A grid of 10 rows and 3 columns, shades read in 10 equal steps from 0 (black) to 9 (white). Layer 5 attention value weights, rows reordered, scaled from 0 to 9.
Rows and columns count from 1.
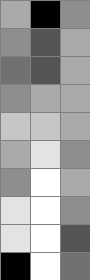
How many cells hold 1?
0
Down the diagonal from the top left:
6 3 6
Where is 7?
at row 5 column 1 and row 5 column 2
